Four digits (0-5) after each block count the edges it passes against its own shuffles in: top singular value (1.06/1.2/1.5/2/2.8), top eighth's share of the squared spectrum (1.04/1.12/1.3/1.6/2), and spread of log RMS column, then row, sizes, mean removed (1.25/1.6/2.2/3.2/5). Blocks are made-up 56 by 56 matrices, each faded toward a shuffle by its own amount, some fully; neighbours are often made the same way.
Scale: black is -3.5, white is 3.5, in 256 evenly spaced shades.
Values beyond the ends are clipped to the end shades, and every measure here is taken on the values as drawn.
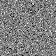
0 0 0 0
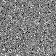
0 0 0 0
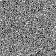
0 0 0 0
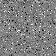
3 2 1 0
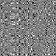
4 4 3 2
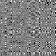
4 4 3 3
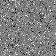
3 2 0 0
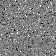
0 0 0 0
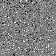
2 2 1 0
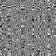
4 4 2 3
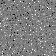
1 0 0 0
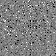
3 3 1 1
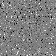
2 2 0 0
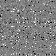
3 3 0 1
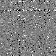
2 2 2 2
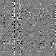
3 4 3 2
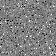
0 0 0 0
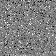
1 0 0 0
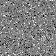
2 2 0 0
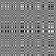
5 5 4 4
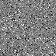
1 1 0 2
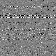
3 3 0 3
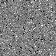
0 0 0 0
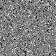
2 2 0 0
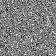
1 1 0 0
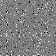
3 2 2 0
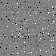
2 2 1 0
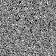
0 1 0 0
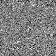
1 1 0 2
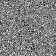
0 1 0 1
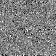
1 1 0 2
